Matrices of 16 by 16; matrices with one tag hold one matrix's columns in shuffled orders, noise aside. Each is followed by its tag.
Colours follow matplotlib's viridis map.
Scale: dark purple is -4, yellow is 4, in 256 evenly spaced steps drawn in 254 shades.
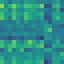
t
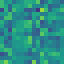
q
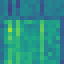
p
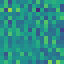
q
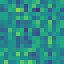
q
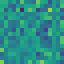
q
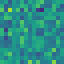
q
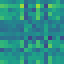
t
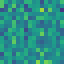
q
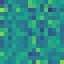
q
